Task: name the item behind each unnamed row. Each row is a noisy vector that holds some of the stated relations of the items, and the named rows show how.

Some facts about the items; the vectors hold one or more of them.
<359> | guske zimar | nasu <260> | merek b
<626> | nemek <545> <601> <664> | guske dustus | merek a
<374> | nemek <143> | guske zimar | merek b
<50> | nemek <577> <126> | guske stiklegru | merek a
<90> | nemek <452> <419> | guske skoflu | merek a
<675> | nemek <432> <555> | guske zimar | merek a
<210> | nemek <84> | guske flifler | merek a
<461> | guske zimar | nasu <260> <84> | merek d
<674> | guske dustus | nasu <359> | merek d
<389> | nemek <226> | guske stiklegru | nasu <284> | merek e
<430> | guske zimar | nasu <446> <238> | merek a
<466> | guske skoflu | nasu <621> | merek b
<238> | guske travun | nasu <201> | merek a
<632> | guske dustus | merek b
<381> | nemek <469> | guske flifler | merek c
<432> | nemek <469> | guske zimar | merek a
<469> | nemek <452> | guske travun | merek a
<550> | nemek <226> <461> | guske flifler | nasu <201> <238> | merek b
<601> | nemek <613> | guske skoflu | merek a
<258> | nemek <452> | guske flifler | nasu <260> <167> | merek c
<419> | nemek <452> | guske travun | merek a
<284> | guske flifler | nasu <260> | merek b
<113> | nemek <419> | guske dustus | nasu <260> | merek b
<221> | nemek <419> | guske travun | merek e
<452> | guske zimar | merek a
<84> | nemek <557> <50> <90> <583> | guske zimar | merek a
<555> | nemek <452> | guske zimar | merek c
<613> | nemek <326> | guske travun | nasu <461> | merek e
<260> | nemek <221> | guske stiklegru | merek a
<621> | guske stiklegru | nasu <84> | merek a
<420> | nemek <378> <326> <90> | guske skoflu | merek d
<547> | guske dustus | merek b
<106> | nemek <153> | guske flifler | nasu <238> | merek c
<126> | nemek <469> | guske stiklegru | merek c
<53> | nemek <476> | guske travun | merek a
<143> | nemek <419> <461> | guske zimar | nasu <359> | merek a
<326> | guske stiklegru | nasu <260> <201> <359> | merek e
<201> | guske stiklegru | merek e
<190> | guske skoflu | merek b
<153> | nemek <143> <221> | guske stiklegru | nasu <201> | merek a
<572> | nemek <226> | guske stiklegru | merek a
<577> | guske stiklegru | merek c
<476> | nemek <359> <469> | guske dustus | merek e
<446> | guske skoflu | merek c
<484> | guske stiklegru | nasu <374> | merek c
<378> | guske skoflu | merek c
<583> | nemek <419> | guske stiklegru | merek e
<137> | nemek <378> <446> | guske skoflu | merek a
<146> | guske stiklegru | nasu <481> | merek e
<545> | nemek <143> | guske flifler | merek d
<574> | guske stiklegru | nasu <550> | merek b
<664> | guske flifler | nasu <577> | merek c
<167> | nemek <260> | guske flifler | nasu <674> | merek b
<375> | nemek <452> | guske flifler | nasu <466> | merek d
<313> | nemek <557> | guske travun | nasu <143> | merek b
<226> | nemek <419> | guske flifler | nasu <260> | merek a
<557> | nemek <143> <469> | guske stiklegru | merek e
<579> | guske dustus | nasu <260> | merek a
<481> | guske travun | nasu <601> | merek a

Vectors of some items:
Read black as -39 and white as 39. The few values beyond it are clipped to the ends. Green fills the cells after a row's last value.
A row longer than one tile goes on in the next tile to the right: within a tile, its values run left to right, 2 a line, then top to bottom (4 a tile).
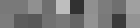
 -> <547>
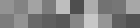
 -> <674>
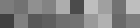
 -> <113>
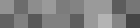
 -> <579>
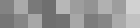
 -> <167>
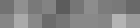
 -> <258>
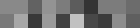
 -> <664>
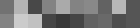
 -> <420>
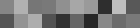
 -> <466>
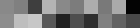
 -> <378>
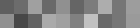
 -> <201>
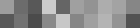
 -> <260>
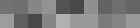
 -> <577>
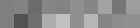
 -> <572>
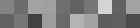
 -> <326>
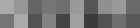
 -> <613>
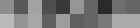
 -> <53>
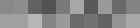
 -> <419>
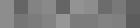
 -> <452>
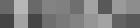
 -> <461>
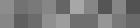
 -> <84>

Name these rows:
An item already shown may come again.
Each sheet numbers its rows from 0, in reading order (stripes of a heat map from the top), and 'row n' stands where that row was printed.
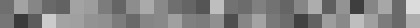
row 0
<621>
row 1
<481>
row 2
<574>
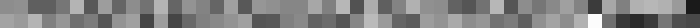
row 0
<419>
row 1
<461>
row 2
<674>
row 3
<419>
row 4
<137>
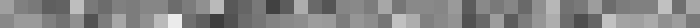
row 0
<481>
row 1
<90>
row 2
<106>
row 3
<313>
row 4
<153>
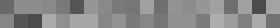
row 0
<484>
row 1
<143>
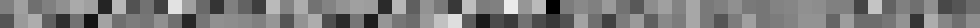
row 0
<466>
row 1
<359>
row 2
<466>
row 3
<446>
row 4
<284>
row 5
<430>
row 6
<476>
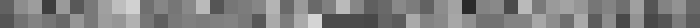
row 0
<550>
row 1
<374>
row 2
<190>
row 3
<238>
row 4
<613>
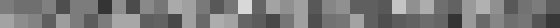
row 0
<381>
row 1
<326>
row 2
<545>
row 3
<626>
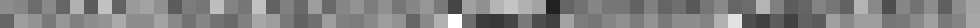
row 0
<226>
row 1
<221>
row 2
<430>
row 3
<137>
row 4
<555>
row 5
<190>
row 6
<375>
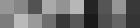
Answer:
<601>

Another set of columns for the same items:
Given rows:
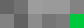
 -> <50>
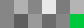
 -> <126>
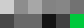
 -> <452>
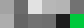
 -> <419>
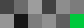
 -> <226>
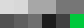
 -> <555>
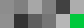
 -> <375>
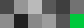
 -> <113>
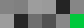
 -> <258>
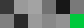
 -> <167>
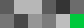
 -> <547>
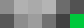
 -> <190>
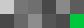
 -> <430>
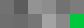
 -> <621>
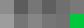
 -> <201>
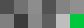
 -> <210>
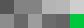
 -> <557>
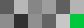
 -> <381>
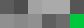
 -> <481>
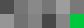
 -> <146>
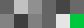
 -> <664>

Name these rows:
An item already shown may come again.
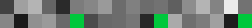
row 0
<113>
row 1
<461>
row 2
<221>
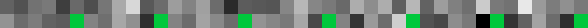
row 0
<326>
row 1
<313>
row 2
<574>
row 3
<613>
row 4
<381>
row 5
<143>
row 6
<374>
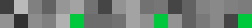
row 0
<545>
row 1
<621>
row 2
<389>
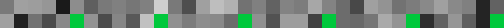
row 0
<258>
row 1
<476>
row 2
<53>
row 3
<153>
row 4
<621>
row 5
<359>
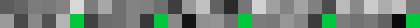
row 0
<476>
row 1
<461>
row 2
<113>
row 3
<446>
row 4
<90>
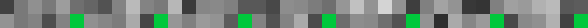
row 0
<146>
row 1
<613>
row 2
<238>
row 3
<260>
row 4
<378>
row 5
<550>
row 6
<466>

